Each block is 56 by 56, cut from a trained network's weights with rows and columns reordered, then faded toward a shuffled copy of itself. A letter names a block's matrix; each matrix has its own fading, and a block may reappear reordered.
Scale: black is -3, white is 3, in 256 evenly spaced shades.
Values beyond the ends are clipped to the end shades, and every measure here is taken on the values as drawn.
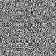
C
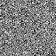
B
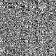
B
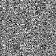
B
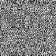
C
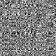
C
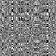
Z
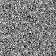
B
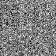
B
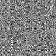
C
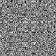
C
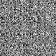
B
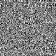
B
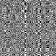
Z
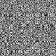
C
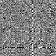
Z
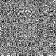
C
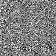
B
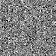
B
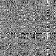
Z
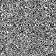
B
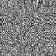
C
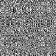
C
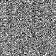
B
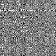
Z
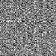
C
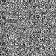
B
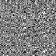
C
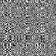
Z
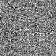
B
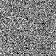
B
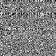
C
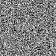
B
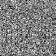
B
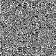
B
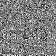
B
